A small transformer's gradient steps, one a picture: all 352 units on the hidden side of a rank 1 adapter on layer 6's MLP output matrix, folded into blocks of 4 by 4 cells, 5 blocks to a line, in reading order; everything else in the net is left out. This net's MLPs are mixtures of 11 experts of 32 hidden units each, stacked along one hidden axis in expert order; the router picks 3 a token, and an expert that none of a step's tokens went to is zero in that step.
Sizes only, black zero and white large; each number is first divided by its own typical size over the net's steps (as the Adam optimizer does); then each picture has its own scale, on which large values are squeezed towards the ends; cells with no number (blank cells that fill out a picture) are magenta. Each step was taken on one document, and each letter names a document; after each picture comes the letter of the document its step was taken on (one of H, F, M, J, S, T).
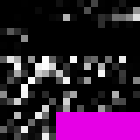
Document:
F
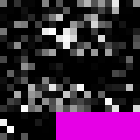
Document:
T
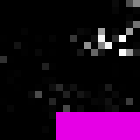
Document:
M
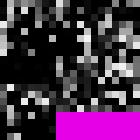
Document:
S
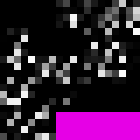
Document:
F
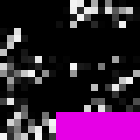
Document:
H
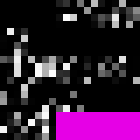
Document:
F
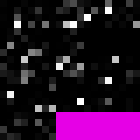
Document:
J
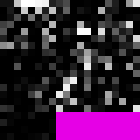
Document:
S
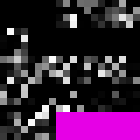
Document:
F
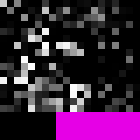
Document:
T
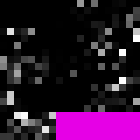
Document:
H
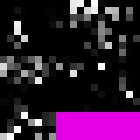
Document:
H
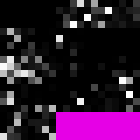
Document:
H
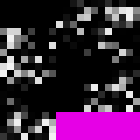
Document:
H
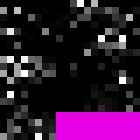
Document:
H
